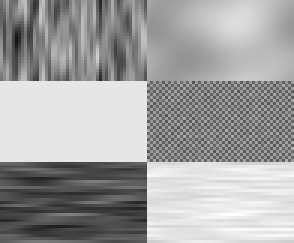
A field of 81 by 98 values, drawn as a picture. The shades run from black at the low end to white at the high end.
The table splits into 3 rows of 2 panels. Panel 1,1: middling, streaked downward, strong in contrast. Panel 1,2: high, smooth. Panel 2,1: very high, flat. Panel 2,2: middling, checkered, strong in contrast. Panel 3,1: low, streaked across. Panel 3,2: very high, streaked across, faint in contrast.
